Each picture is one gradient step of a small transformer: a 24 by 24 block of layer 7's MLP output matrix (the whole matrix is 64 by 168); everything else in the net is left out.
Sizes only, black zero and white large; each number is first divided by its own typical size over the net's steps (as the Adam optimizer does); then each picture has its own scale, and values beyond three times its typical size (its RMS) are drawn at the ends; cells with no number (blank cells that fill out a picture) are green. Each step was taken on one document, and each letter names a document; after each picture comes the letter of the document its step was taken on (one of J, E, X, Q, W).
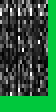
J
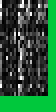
J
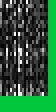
J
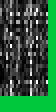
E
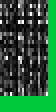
J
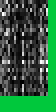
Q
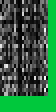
Q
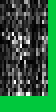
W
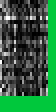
Q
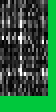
W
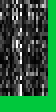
W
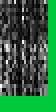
Q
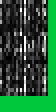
W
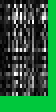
W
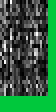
E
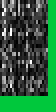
E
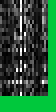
W
